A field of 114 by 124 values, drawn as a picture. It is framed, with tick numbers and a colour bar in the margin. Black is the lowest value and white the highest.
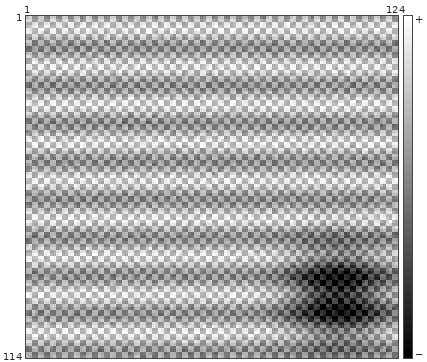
One dip sinks in the bottom right. The bottom right is the ninth with the lowest average. Stripes running across repeat 9 times from top to bottom.
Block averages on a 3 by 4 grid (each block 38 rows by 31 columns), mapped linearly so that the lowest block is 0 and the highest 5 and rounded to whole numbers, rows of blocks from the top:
5555
5555
5540
